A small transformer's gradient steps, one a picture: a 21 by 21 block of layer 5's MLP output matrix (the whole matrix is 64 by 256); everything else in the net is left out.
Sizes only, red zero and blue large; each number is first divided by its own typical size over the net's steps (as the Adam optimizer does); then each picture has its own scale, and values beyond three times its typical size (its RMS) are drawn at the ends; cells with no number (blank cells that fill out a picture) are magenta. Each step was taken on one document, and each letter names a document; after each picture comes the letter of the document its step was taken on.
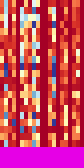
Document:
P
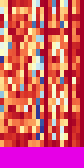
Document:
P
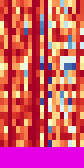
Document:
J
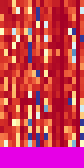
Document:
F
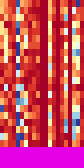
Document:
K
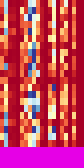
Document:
P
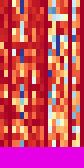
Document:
P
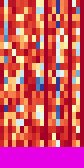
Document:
K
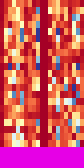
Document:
K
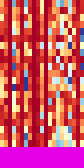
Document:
J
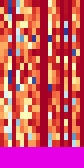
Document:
K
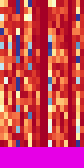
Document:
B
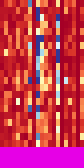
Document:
F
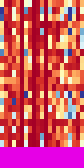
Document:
J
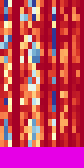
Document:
P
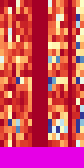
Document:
B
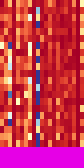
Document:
F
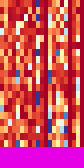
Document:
B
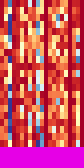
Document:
P
